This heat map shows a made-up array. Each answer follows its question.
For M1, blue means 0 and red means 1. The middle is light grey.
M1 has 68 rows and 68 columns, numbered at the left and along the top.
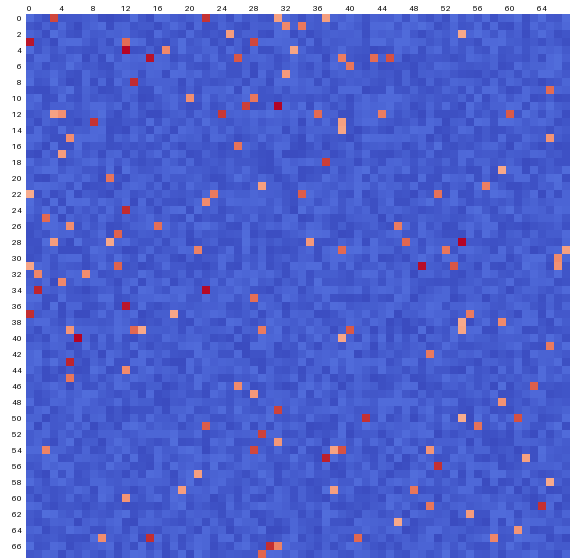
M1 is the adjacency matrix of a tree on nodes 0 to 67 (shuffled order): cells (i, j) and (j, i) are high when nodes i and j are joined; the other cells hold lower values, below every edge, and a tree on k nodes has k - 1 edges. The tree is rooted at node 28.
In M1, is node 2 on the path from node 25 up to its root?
yes
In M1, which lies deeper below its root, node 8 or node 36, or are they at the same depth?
node 8
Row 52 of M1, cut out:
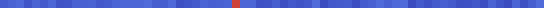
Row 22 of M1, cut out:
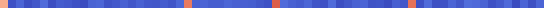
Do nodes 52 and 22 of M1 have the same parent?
no
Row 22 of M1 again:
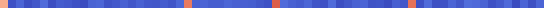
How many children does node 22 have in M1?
3
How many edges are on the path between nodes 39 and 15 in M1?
2
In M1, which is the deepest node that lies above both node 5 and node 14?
39
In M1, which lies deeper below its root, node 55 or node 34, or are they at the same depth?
the same depth
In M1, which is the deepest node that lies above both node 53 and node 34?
0
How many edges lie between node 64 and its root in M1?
4
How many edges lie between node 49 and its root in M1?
4
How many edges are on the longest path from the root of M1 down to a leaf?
7
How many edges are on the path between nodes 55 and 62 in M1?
1
